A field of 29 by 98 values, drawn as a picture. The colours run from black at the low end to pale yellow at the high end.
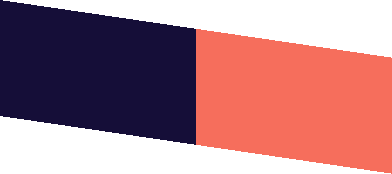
It is made of 1 by 2 panels. Panel 1,1: very low, flat. Panel 1,2: high, flat.
